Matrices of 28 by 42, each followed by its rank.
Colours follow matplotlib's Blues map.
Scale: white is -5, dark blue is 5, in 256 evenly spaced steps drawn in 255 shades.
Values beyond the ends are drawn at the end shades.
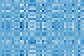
two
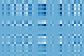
one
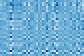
two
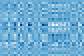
two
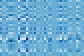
two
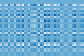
one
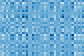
two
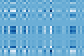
one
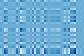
one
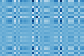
one
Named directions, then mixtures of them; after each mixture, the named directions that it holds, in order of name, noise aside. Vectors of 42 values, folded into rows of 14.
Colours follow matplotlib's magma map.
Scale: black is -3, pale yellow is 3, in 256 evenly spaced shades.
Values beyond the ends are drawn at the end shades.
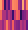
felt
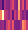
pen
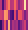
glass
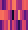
felt, glass, pen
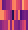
felt, glass, pen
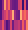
felt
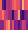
felt, glass, pen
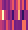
felt, pen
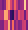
glass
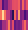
felt, glass, pen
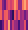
felt, glass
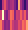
felt, glass, pen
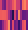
felt, glass, pen
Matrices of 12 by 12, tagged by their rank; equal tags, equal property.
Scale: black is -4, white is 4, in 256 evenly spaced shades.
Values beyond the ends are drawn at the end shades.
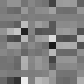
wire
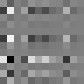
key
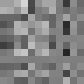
wire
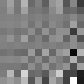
wire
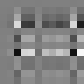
key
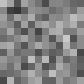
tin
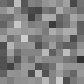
tin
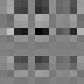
key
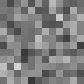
tin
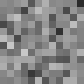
tin
